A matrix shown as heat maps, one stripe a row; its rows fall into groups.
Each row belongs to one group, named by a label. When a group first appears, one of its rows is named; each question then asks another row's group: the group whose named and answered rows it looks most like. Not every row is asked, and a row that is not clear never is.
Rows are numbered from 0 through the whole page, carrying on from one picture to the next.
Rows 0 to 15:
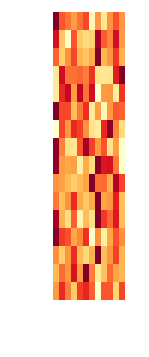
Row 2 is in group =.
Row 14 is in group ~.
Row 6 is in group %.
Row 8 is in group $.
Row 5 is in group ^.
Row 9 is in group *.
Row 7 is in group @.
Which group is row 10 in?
=
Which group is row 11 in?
$
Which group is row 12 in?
^
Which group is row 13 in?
=
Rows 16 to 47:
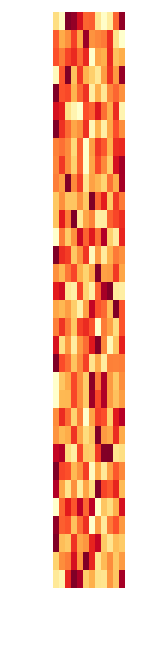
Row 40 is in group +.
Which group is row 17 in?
~
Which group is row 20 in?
^
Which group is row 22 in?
^
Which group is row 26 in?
*
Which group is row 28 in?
*
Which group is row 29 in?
^
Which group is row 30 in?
=
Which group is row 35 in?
^
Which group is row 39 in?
=
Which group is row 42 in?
$
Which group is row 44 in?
^
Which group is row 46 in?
~
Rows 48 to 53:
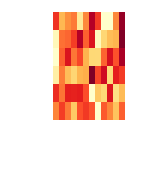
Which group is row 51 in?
*
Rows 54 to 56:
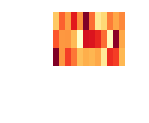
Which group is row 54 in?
~
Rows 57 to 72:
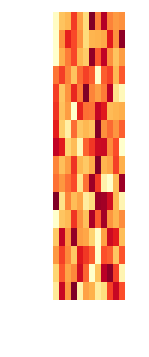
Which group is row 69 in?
%
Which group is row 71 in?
%
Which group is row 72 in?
%
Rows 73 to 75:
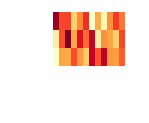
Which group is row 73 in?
^
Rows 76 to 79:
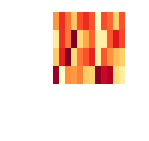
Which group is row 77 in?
%
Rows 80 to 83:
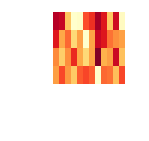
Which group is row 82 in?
=
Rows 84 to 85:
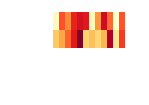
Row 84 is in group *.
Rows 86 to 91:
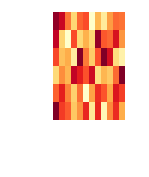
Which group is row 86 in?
^
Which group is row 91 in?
^
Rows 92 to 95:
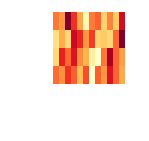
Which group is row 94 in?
%
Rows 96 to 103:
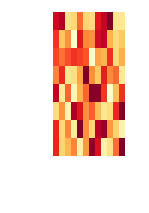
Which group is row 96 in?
+
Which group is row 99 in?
@
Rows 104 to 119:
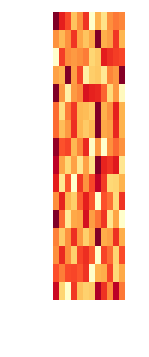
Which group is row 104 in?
^
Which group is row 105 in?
=
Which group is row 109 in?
=
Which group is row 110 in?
=
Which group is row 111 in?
^
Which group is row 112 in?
$
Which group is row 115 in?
@
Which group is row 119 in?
$
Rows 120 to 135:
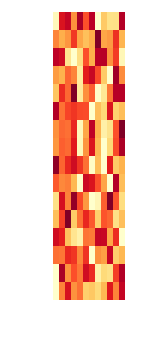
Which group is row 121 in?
=
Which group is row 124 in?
%
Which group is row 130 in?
%
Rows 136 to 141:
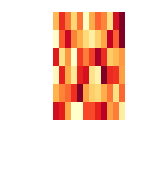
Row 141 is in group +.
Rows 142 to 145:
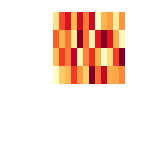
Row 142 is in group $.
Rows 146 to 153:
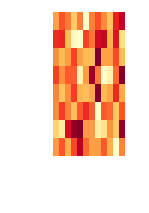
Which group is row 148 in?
=
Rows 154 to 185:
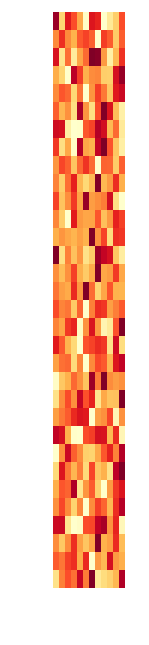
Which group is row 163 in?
=
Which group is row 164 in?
~
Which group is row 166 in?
*
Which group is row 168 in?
=
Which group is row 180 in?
%
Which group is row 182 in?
+
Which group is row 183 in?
=
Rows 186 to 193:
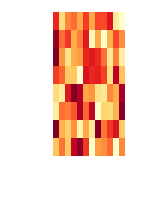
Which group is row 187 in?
^
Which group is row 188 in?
@
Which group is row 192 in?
$
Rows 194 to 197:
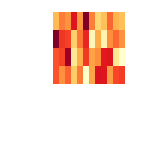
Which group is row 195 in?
^
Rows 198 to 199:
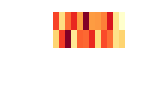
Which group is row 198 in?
~
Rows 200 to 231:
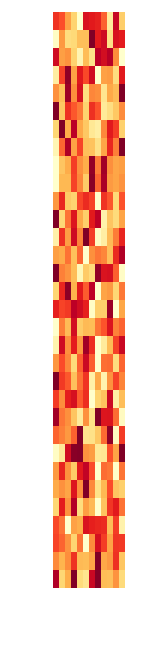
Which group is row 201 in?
*
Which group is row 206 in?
%
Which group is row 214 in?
$
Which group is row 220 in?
^
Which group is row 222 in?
$
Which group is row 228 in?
@
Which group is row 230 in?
=
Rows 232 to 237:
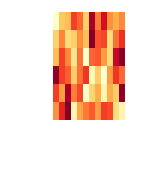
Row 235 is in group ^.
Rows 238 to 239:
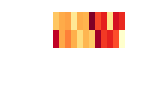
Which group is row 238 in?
*
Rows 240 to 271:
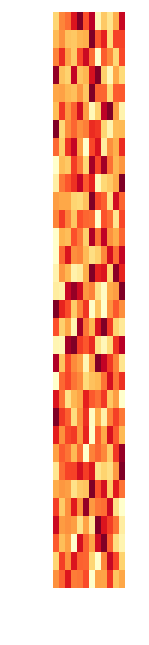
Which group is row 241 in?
*
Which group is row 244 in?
*
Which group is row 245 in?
%
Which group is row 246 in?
@
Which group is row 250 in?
*
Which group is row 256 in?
^
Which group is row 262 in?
^
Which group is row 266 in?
*
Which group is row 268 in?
$
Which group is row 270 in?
%
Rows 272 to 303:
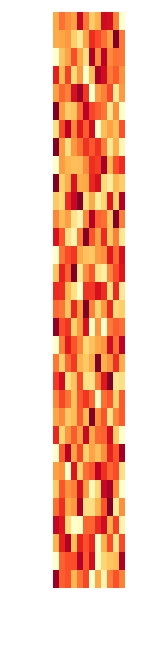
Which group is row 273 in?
*
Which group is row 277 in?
@
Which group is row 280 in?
*
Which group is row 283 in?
*
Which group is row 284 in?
@
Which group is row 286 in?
%
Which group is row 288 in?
~
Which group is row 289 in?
^
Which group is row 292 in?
+
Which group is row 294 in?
*
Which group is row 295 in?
~
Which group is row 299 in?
+
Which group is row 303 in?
^
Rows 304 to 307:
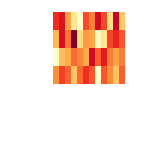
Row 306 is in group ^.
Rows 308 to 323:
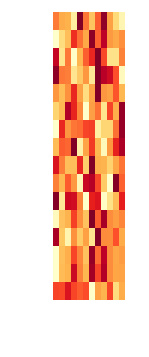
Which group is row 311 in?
$
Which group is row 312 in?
=
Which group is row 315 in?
%
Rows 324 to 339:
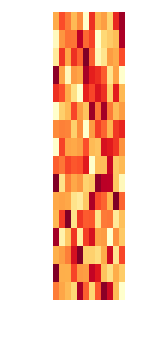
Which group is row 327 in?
@
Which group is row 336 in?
@
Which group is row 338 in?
@
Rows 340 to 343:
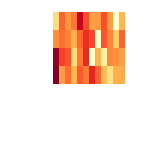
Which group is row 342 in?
^
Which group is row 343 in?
@
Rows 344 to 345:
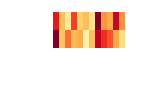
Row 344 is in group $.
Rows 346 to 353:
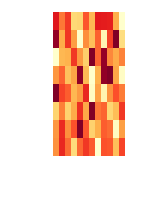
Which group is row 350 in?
^
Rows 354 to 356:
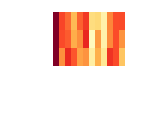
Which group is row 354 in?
^
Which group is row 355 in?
^
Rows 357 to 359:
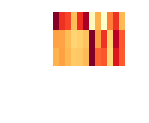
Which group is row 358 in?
*
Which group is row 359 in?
*
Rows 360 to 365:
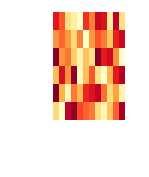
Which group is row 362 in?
$
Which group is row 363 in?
%
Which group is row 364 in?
@
